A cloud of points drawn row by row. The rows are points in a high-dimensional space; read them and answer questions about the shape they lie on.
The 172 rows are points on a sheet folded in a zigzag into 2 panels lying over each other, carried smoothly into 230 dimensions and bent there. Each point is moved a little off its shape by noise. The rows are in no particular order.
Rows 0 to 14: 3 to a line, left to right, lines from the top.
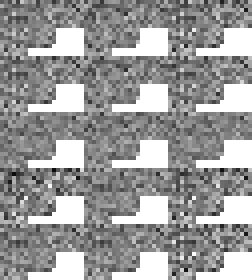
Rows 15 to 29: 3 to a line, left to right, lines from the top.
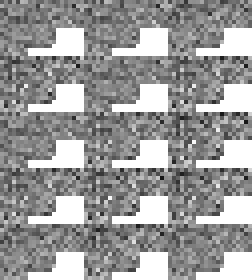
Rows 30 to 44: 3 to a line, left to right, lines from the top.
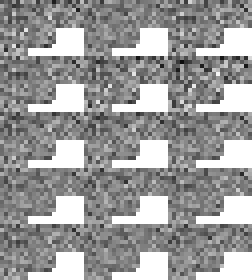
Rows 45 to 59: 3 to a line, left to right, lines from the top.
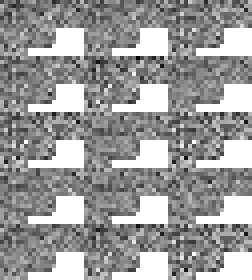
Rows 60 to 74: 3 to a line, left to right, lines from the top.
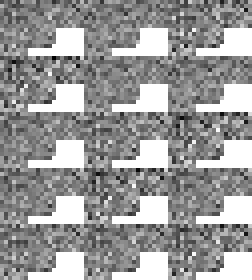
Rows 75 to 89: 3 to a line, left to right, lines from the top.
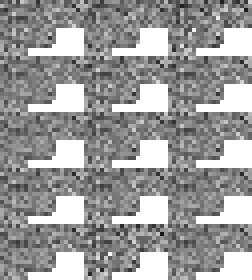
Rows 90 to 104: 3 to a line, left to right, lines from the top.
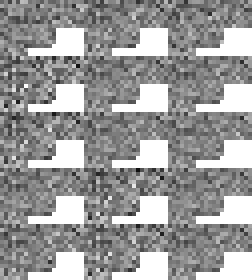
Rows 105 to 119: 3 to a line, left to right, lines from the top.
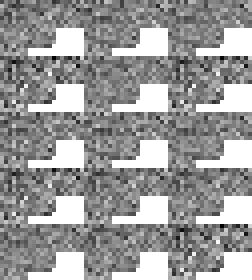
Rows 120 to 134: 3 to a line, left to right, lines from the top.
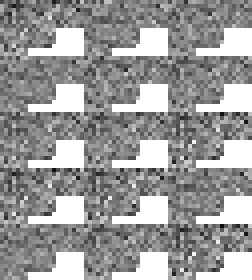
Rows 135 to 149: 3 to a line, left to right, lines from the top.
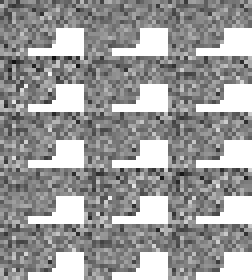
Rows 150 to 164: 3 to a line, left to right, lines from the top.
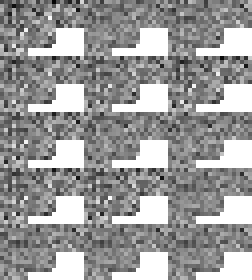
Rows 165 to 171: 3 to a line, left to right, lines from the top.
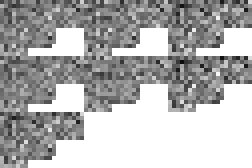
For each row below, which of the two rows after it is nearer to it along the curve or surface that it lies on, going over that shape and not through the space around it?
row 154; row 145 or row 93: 145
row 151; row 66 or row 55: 55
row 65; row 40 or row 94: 94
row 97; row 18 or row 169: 18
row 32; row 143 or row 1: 143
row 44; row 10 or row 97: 10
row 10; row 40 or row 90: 90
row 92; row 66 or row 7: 66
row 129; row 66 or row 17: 17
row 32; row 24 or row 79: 24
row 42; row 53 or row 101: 101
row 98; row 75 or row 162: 75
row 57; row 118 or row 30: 30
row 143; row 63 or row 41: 41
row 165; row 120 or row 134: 134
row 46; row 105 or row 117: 105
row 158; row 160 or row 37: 37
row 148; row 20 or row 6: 6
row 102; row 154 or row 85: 154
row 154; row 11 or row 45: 11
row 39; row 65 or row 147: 147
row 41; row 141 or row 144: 141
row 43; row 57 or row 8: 8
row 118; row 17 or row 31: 31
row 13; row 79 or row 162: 162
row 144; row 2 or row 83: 2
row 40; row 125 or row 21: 125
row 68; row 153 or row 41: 153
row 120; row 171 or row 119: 119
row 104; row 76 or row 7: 7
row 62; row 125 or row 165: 165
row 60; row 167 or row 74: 74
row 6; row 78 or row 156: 78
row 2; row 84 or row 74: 74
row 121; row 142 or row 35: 142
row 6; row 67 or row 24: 67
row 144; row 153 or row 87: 87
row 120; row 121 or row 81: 81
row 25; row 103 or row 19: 103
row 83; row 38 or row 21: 21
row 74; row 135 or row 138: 138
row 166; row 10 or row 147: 147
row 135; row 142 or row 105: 142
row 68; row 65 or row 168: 168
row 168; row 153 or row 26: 26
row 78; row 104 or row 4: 4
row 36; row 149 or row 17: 17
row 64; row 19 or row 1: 1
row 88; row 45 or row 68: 68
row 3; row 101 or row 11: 11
